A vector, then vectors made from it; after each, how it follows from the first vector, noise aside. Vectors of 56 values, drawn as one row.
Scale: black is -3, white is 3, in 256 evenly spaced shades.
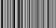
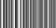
negated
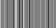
partly zeroed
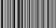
copied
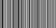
partly zeroed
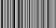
copied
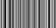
wrapped around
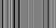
partly zeroed
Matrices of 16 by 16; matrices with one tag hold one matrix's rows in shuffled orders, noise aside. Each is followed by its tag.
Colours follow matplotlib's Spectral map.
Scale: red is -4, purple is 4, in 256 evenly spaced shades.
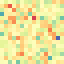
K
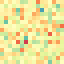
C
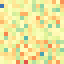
C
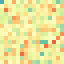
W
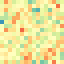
W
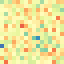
W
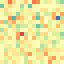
K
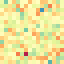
C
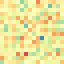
C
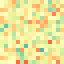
C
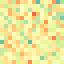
K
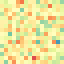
K
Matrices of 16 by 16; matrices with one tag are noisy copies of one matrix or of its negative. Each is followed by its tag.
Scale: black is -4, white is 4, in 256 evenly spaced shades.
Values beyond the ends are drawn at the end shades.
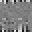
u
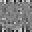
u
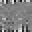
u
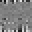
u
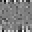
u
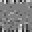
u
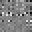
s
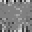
u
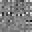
s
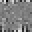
u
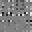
s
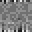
u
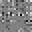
s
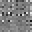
s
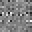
s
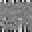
u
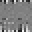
u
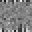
u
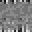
u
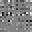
s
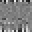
u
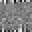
u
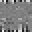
u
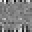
u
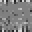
u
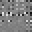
s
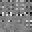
s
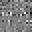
s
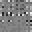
s
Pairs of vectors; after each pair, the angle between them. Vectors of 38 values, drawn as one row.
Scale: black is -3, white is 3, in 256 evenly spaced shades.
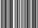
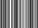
orthogonal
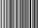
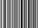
orthogonal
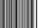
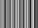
partly opposed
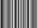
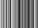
orthogonal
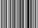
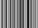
nearly parallel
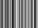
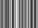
nearly parallel
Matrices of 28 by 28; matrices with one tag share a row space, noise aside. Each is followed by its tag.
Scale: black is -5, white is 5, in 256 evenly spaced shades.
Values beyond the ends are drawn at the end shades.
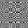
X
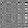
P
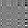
P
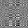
X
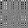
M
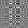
X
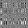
M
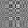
X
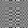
X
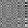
P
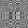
X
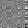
P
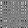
M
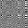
P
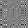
M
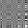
P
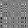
M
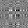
X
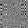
M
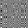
M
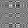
X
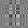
X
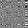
P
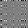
M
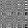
P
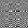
X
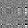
P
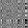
P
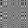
M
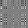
M
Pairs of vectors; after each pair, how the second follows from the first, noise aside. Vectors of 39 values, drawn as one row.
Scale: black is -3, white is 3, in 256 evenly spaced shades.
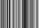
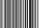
shuffled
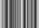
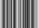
reversed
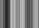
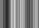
copied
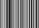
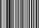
copied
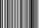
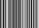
sign-scrambled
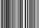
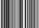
copied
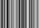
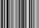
copied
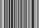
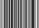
copied
